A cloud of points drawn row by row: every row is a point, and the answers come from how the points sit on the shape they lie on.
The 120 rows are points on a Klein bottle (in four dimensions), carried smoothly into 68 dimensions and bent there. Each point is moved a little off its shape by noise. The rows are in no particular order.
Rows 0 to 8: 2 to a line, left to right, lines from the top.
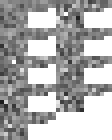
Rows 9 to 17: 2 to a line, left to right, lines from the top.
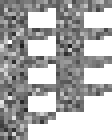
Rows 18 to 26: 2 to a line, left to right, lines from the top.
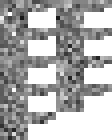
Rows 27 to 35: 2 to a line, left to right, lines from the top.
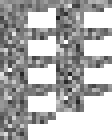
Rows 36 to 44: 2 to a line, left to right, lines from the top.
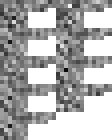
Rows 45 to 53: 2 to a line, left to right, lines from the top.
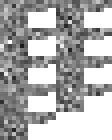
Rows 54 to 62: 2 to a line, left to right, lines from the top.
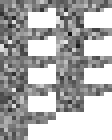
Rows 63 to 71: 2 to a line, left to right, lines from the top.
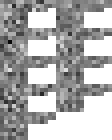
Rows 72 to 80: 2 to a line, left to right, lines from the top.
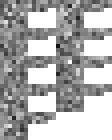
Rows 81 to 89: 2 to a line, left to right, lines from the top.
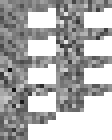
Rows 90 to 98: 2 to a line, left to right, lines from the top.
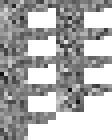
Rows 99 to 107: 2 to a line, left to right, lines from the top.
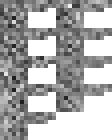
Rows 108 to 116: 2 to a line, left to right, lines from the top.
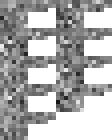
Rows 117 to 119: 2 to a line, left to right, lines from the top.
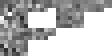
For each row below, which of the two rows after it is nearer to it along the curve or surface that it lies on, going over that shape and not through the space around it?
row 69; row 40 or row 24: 24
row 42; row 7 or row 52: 52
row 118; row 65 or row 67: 65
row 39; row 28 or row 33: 33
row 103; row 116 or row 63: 63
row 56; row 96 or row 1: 1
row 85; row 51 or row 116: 116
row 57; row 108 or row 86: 86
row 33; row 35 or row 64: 35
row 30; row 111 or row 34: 34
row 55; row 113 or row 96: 113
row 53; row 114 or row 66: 114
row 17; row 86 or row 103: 86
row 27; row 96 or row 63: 63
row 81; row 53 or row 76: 53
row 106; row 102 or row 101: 102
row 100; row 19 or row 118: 19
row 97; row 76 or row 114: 114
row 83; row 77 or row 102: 102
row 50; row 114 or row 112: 114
